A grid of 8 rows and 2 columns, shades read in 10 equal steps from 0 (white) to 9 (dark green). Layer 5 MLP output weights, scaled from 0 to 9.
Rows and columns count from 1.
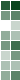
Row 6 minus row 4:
-2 2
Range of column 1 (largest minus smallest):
8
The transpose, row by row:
8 5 0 4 5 2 3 4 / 9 6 2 3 7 5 3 6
